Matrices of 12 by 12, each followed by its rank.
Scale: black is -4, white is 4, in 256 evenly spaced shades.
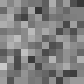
full rank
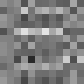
two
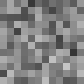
full rank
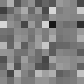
two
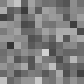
full rank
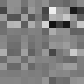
two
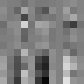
two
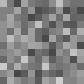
full rank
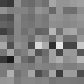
two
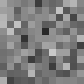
full rank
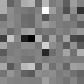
two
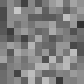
full rank
